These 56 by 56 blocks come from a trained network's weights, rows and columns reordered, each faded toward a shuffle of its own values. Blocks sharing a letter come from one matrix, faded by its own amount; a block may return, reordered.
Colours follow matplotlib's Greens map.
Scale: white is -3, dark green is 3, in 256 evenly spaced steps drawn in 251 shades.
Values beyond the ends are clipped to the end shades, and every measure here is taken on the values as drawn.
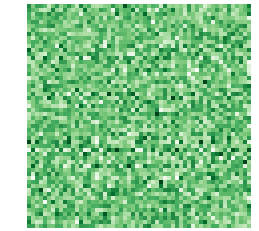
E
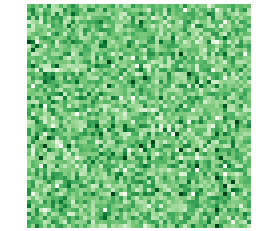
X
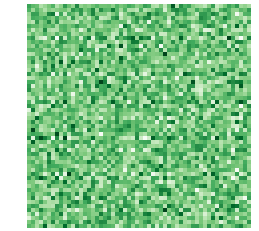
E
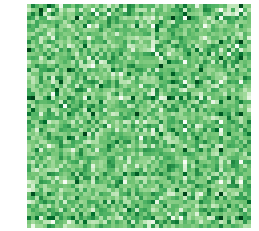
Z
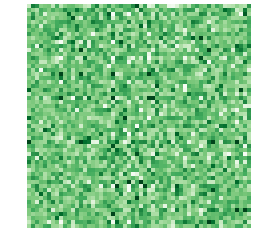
Z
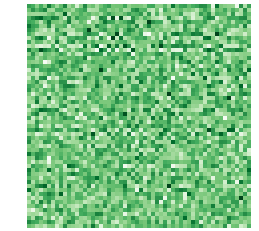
E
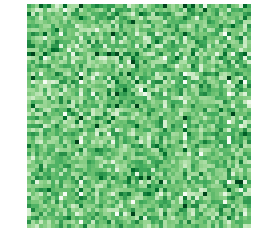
Z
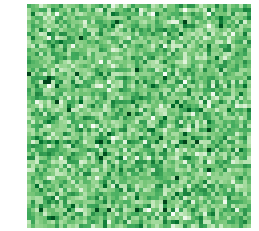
X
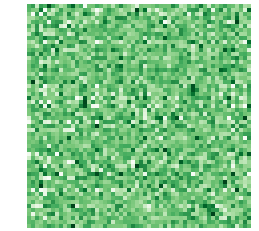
Z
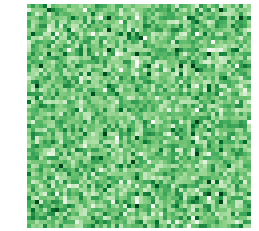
X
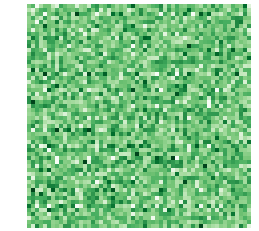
X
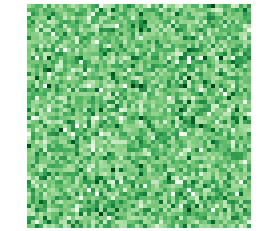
X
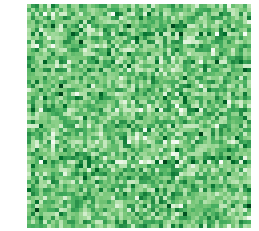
E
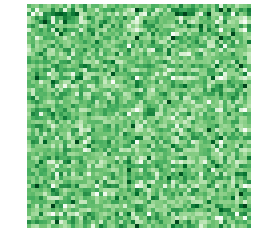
Z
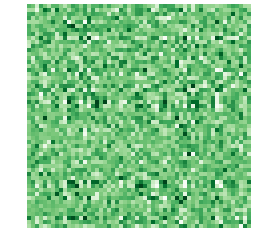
Z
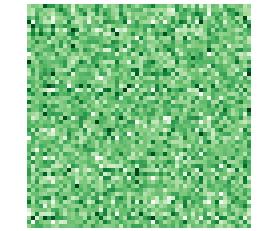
Z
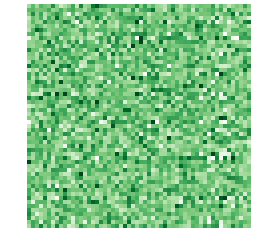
X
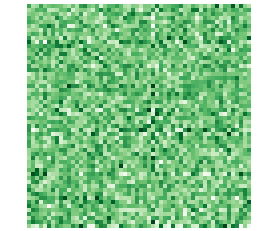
E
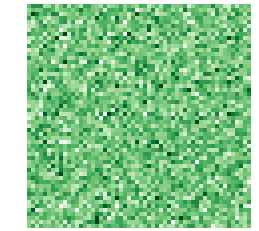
X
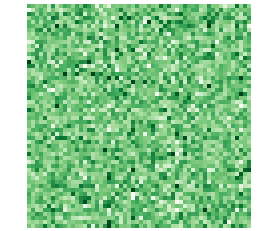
X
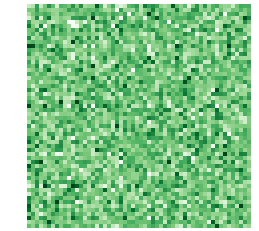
X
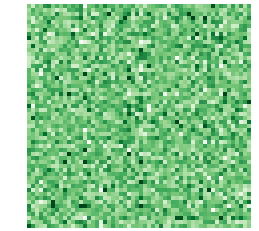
X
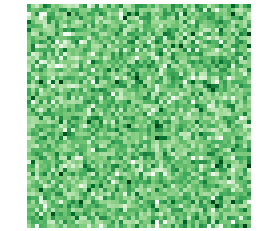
X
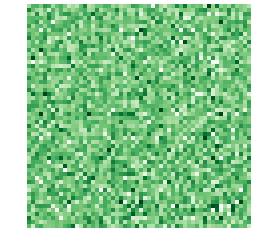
X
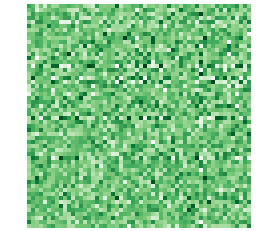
E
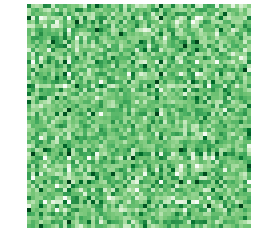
Z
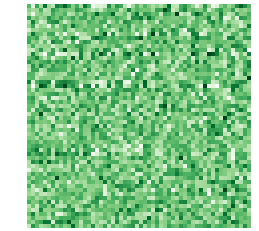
E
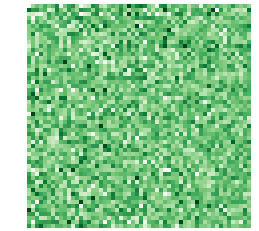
X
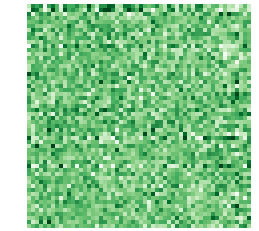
E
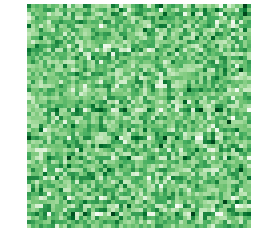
E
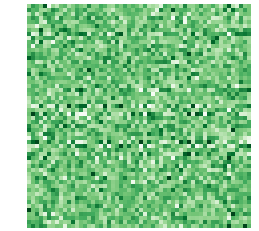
E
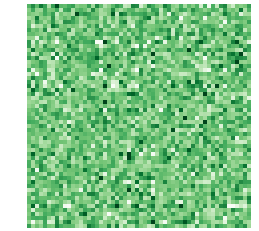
X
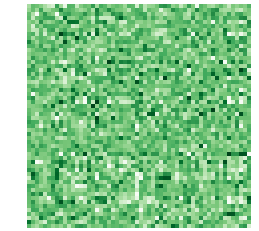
Z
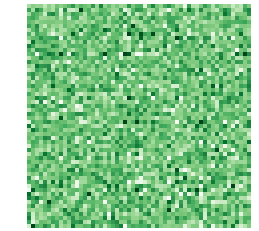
X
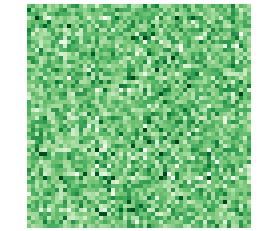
X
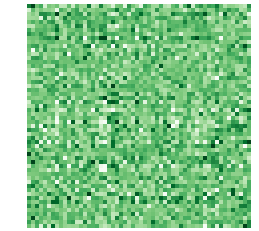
Z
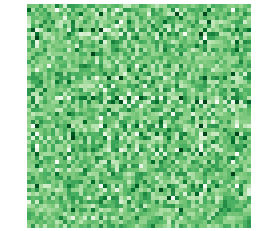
Z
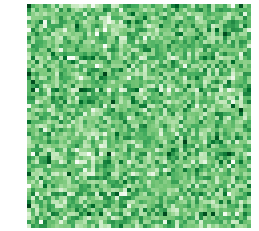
E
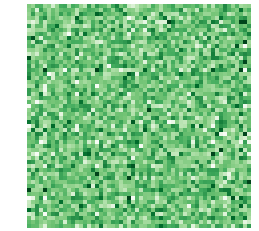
X
